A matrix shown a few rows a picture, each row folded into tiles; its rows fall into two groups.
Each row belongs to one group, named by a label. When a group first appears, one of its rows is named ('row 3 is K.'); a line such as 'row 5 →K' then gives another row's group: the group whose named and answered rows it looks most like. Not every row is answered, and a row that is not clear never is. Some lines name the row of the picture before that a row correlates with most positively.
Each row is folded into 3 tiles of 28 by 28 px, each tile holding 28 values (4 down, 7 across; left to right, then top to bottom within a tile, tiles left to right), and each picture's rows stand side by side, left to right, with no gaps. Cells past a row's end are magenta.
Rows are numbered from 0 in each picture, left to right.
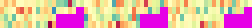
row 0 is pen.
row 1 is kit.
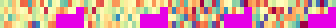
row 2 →pen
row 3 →pen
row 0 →pen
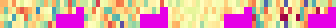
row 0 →pen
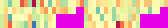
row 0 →pen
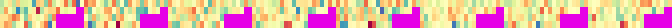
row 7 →kit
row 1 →pen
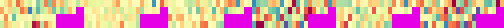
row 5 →pen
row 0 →kit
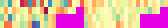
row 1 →kit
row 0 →pen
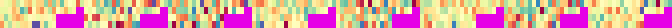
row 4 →pen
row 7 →pen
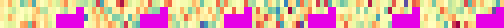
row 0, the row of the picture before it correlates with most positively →1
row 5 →kit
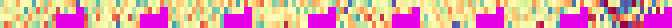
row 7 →kit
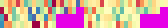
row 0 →kit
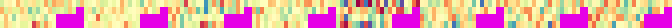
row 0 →kit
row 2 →kit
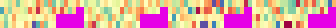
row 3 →kit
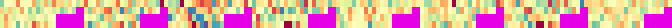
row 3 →kit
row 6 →kit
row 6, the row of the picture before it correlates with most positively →3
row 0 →kit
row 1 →pen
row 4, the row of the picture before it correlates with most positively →0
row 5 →pen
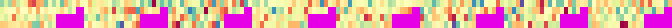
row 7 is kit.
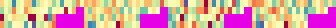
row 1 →pen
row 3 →pen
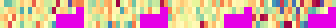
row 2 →kit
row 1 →pen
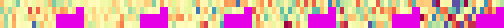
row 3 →kit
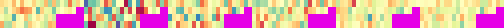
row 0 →pen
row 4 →kit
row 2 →kit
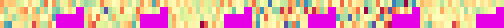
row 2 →kit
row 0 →pen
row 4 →pen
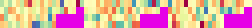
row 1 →pen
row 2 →kit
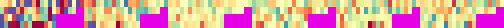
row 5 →pen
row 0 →kit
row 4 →kit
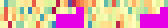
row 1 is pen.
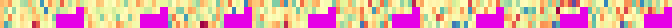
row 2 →kit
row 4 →pen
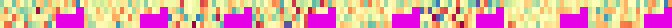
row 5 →kit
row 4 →pen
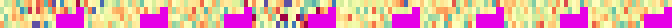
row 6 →kit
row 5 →pen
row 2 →pen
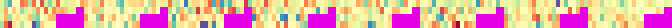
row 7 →kit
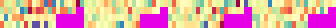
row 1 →pen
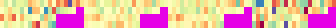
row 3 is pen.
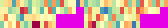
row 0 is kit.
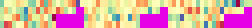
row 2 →pen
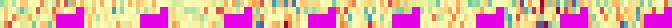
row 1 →kit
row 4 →kit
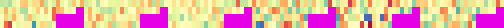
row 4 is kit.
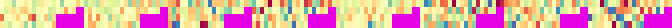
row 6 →pen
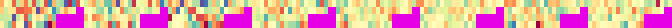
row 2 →kit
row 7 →pen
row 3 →pen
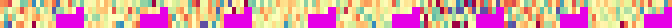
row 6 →pen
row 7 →kit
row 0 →pen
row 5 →kit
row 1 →pen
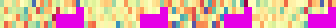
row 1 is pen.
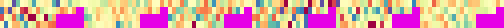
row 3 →pen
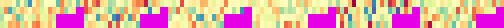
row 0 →kit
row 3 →kit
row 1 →kit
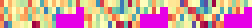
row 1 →kit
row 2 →kit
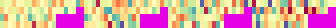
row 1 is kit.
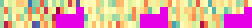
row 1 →kit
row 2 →pen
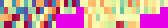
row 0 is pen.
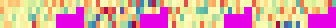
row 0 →kit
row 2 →kit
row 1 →pen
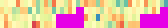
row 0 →kit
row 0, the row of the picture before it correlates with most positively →2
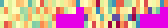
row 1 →kit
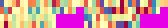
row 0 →kit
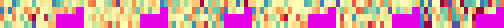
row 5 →pen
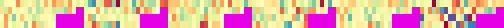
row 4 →kit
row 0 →kit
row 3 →pen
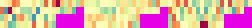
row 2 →kit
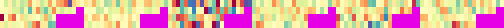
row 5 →kit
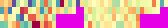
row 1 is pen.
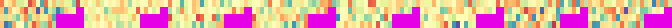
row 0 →pen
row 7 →pen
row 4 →kit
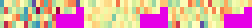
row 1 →pen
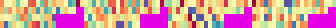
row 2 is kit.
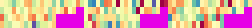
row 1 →pen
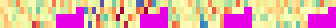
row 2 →pen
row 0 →kit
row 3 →pen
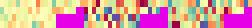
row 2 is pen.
